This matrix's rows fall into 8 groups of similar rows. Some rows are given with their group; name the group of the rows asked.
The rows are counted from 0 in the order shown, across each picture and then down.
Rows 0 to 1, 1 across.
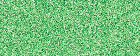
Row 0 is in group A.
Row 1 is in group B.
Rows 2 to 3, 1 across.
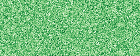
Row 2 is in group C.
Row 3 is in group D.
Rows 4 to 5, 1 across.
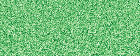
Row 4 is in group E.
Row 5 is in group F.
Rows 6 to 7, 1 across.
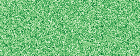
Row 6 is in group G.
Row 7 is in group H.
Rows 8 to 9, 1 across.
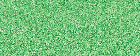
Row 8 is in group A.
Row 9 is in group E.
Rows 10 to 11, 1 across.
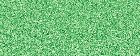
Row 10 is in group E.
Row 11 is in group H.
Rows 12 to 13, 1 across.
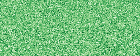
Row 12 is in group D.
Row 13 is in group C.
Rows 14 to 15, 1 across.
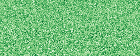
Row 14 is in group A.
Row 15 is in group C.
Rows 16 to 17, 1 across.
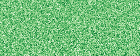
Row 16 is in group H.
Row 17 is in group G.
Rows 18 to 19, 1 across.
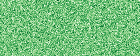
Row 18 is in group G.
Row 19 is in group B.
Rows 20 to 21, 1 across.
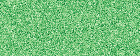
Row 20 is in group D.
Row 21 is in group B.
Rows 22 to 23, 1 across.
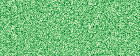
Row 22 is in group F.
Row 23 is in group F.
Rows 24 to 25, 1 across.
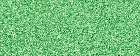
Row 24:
C
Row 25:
F
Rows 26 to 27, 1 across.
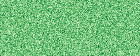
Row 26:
E
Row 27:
D
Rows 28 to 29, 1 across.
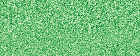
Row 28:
F
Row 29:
B
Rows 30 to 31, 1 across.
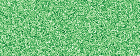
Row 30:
G
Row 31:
H
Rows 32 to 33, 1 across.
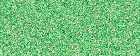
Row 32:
F
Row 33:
H
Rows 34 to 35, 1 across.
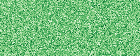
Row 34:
G
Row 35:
E
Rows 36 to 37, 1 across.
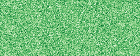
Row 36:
D
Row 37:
D
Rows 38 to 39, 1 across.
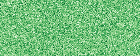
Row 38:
D
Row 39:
A
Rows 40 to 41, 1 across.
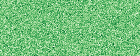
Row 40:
B
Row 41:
H
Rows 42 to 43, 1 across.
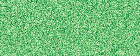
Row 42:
E
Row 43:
D
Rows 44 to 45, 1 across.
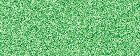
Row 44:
H
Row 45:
E
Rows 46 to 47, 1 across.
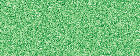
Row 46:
D
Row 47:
E
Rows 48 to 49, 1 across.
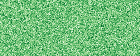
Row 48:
H
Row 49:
C
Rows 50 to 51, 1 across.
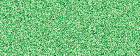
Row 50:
H
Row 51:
G
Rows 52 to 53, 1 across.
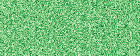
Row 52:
G
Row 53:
G
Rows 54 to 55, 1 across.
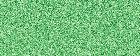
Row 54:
E
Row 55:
G
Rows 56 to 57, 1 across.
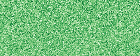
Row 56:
E
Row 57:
B
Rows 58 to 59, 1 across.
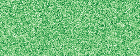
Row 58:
D
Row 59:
A
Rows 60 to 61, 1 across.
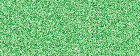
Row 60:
G
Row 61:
H
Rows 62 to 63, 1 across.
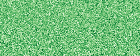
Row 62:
C
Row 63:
G
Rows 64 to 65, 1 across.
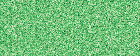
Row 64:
F
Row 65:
F
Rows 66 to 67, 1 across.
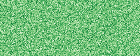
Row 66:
E
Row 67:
E
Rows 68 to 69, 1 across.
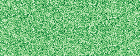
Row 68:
A
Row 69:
A
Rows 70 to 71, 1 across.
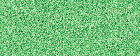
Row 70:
A
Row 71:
B
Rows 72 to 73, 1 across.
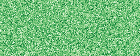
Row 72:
C
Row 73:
E
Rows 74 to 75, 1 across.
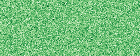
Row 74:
H
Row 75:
E
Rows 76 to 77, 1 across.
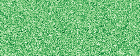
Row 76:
G
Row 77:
D
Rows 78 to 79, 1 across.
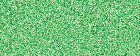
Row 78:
F
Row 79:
G
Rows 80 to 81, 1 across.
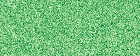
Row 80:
D
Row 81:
A
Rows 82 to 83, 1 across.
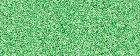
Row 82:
G
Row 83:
D
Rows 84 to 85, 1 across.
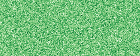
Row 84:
C
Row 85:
B
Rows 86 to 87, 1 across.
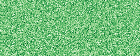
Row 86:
E
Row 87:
E
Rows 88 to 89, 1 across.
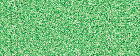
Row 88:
F
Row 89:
F
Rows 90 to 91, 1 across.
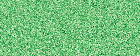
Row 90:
G
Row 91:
H
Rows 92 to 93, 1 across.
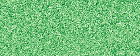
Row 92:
D
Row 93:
B
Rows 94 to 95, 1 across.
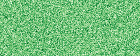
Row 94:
C
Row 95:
B
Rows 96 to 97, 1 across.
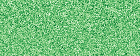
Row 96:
C
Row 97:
G
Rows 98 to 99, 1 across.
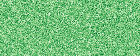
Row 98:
C
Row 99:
G
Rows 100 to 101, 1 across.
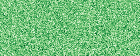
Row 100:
G
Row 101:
A
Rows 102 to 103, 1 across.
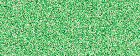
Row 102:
E
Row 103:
A
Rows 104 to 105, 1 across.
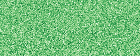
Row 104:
B
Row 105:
E
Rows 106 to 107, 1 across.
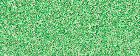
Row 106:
F
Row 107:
A
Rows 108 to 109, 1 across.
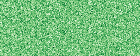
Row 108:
H
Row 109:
H
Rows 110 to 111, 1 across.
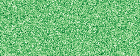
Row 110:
F
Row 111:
D
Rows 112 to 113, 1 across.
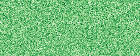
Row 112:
H
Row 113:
E
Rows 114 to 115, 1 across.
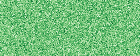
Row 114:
E
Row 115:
A
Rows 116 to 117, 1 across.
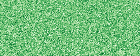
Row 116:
E
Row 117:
D
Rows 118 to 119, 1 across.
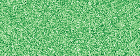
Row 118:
D
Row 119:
G
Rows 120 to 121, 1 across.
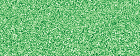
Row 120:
B
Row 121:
F
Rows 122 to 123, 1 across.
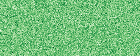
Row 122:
A
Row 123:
E
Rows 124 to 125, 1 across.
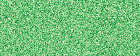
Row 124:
C
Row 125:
C
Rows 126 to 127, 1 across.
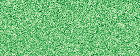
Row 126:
D
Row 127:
F
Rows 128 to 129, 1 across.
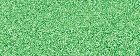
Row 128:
B
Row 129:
C
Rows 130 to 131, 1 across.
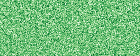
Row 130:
H
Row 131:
F
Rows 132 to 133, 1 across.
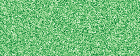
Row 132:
G
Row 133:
F
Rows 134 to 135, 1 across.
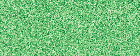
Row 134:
A
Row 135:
H
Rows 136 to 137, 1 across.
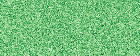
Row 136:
D
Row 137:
G
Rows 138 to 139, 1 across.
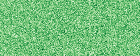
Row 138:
G
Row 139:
A
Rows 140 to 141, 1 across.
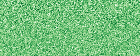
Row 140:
B
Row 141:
H
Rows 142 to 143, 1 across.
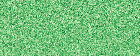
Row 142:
F
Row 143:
H
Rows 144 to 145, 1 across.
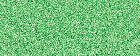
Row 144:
E
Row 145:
A
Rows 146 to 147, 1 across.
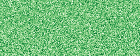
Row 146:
C
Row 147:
G
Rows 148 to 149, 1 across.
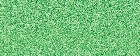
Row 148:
E
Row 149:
G
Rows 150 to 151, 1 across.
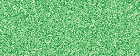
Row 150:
A
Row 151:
E
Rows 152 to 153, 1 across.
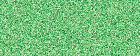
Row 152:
B
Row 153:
H
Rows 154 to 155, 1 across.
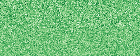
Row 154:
D
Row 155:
C
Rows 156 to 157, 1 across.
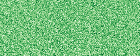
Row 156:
G
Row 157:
G
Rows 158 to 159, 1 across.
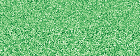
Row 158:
E
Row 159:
C
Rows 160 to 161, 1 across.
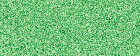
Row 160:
C
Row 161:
H
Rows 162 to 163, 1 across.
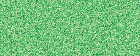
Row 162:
E
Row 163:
F
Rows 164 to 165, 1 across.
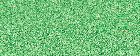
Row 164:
F
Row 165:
D
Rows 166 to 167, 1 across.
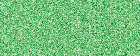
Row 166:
G
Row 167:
G
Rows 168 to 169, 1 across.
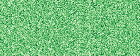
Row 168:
G
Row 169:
G
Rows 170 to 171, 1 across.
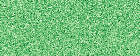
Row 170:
E
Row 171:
A
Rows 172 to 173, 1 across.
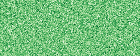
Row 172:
F
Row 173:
C
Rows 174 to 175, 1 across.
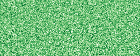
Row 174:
F
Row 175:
F
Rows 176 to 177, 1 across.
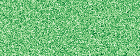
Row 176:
H
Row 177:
G
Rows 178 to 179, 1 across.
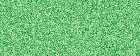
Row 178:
E
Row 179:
C
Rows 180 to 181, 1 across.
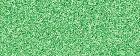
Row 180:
F
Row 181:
B
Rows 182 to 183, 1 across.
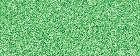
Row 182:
F
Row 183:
D
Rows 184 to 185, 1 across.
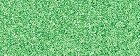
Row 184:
G
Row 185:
A
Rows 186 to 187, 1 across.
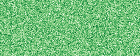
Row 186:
F
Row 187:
E
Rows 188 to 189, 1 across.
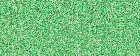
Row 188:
F
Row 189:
G
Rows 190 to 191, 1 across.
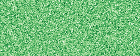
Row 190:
F
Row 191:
C
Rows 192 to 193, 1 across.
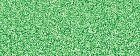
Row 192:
C
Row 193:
F
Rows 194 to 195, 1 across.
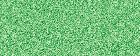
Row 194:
B
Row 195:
B
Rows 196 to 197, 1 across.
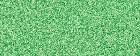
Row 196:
H
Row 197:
C
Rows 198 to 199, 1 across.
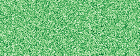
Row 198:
G
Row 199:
G
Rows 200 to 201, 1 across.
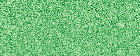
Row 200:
D
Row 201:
D
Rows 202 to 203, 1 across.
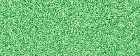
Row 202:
C
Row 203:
C
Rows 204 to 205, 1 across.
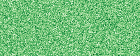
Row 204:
C
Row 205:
F
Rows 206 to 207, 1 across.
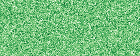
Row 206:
F
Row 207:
B
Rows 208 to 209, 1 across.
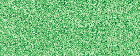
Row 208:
A
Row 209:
A
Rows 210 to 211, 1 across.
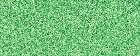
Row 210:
A
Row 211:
H
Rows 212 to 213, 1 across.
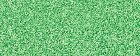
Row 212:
C
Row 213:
C
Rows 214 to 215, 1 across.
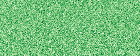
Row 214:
B
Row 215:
G
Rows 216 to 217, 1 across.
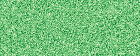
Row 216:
B
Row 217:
F
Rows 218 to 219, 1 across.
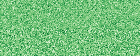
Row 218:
B
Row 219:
H
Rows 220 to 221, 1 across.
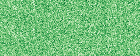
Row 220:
A
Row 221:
A
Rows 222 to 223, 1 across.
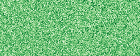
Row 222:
G
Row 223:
C
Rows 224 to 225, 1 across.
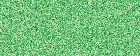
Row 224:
H
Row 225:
E
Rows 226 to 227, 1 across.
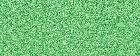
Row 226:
C
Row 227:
C
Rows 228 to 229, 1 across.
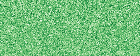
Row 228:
E
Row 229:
D
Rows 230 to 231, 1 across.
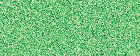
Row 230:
H
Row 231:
G
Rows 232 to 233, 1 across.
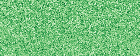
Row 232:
H
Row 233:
A
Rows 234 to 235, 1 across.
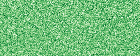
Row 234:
C
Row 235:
F
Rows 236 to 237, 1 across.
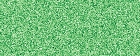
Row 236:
G
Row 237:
E
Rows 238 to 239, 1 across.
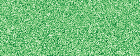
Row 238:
B
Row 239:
D
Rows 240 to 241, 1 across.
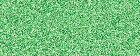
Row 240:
B
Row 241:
H
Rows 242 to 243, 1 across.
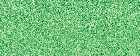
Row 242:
A
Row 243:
G
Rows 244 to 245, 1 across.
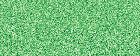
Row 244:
E
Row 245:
F
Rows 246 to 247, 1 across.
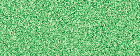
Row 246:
G
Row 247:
C
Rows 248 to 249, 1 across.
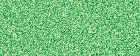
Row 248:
C
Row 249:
F
